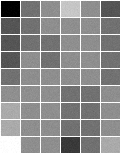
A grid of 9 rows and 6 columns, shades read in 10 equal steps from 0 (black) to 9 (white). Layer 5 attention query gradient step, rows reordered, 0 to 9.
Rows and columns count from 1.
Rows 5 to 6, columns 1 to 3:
4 5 5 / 5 5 5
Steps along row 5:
up same same same down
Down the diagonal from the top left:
0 4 4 5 5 5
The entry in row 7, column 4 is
4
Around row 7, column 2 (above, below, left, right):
5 5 6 5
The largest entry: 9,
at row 9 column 1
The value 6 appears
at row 7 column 1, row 8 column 1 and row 9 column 6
